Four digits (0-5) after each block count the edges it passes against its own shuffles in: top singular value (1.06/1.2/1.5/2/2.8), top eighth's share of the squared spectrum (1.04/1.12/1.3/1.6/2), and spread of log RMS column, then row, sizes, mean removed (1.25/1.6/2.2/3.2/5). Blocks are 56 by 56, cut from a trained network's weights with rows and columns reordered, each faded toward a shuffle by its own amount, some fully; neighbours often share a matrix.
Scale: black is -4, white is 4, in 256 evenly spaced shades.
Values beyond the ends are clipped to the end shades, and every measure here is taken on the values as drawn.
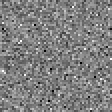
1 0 0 0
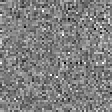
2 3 1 1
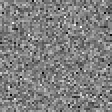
0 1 0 0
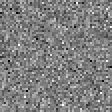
0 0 0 0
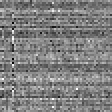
4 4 2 2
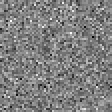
2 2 1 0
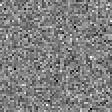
0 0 0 0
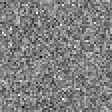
1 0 0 0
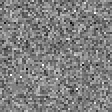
0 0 0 0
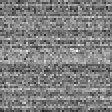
4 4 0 2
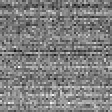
4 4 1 3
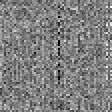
3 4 2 1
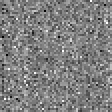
2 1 1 0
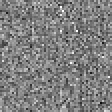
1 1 0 0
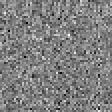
3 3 1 1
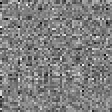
4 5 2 3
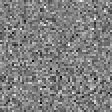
3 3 1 2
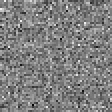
3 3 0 1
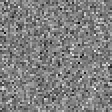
2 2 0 0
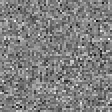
1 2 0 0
